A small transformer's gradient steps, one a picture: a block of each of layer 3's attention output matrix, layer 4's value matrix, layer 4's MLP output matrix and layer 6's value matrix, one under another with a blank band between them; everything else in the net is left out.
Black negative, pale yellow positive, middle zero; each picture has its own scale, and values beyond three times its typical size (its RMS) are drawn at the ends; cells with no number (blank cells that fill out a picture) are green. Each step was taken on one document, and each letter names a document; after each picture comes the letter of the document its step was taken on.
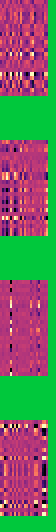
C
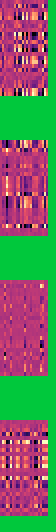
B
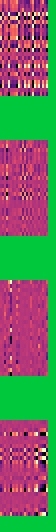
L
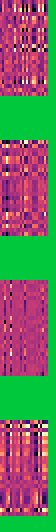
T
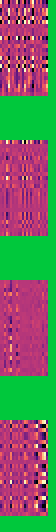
L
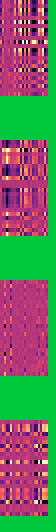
T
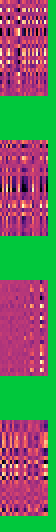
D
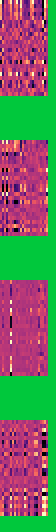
C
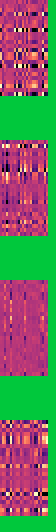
T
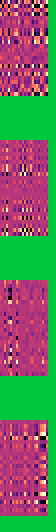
L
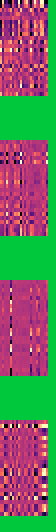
C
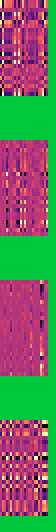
B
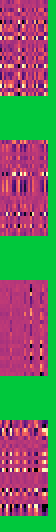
B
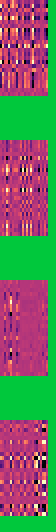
L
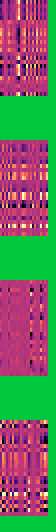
D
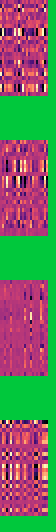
B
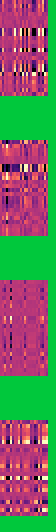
T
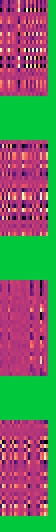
D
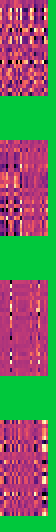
C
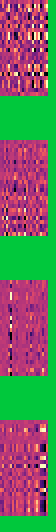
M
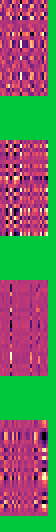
C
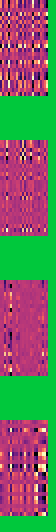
L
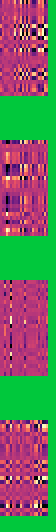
T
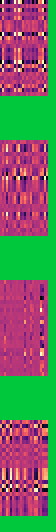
B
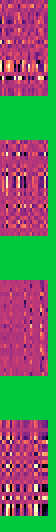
B
